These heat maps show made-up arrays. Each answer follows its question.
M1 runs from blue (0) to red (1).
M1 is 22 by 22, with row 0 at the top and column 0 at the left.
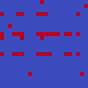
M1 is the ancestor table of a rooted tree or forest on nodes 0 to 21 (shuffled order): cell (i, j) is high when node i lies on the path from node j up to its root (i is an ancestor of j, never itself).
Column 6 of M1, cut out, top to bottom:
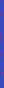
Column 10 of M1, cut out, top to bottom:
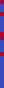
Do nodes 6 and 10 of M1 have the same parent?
no
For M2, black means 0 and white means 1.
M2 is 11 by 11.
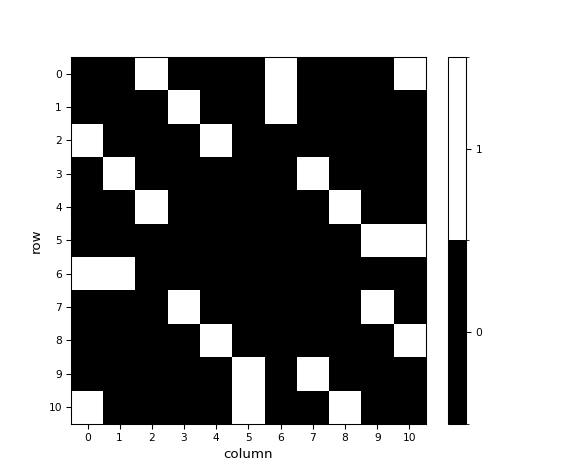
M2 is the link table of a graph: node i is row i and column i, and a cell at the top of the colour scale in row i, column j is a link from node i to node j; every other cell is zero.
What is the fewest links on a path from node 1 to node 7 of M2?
2
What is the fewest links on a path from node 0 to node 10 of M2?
1
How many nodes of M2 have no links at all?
0
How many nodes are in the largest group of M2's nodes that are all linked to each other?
2
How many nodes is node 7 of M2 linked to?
2
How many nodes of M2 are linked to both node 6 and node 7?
0
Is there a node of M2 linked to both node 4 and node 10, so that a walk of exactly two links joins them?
yes
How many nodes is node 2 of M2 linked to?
2
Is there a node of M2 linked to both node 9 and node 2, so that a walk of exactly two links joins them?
no
